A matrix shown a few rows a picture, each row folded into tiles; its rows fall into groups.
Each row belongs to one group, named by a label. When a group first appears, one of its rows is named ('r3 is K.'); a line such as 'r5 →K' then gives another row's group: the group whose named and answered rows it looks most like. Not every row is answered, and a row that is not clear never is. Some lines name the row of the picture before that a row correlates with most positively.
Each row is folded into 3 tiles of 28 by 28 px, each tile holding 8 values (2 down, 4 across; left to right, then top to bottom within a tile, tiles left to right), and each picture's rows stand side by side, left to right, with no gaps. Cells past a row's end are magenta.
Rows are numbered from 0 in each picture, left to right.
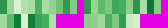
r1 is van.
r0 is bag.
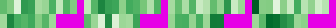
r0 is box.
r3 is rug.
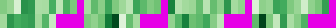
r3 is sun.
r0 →box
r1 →box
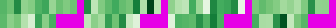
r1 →van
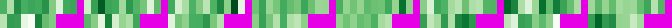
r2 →van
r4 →van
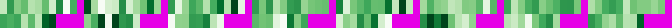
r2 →van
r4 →van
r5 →rug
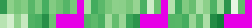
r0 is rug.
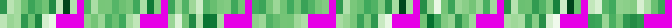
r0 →van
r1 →van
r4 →van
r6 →van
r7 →sun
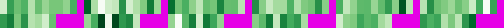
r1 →bag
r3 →bag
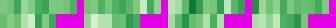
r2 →box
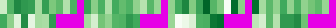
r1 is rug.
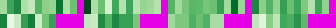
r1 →rug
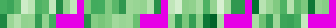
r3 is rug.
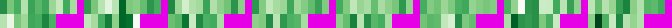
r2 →bag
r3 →bag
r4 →bag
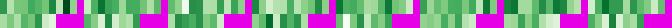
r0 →van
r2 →box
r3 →bag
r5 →van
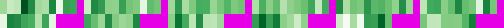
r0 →box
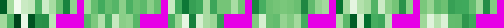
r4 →bag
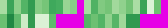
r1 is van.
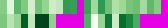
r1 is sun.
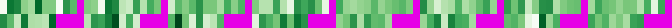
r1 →box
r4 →bag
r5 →bag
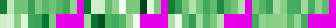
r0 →rug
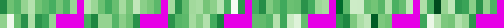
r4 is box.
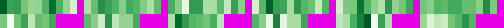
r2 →box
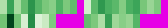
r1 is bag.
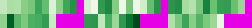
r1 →sun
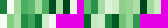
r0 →van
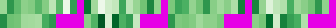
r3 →bag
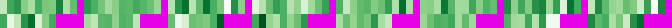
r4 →van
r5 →box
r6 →van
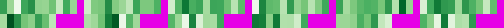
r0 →box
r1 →box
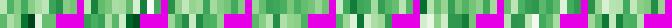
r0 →box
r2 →bag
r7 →bag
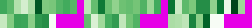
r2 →van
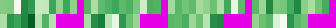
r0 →box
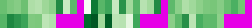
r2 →bag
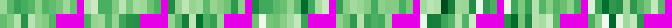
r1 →sun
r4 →bag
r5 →box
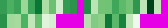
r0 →van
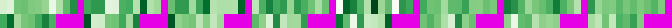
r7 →rug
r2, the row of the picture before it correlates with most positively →0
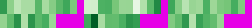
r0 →bag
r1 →sun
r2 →bag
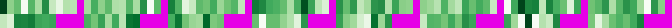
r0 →rug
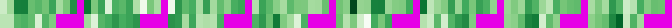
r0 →box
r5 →rug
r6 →box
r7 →box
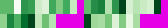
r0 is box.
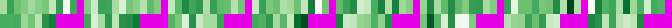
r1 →sun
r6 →van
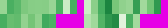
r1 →box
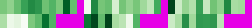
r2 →rug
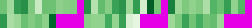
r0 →sun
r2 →rug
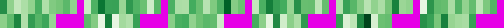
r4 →box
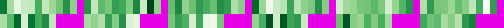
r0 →bag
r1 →van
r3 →bag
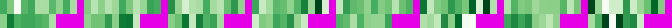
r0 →box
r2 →bag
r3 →van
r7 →bag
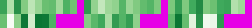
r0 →sun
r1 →bag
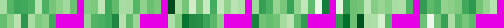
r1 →box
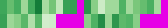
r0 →van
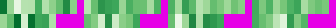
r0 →bag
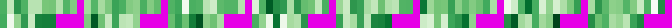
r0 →sun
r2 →box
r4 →sun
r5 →rug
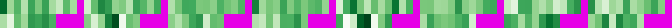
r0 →rug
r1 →box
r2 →box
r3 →rug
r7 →bag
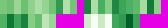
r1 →rug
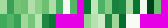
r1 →van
